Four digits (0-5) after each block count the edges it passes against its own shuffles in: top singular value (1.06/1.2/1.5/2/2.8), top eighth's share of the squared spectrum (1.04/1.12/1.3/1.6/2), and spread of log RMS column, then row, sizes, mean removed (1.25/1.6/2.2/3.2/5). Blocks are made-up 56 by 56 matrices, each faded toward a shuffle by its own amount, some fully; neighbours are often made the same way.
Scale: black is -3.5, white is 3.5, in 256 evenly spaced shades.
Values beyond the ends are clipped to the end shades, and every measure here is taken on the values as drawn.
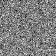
1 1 0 0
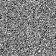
2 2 0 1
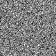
1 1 0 0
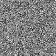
2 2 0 0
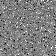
0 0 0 0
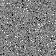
0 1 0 0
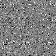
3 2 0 2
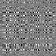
5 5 3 4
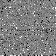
3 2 0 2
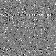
3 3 0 1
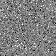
1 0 0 0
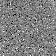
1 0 0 0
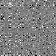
3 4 1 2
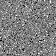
0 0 0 0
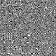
3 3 1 1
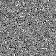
2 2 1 0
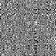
4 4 2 2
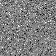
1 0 0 0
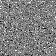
0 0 0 0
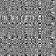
4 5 3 3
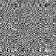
4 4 3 3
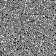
0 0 0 0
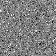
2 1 0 0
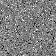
0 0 0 0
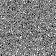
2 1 0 0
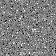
0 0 0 0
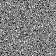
1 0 0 0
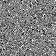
2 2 0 0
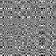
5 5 3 3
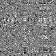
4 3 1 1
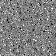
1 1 0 0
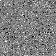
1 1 0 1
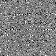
1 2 0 2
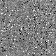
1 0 1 0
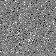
1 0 0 0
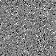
0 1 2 0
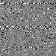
3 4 0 2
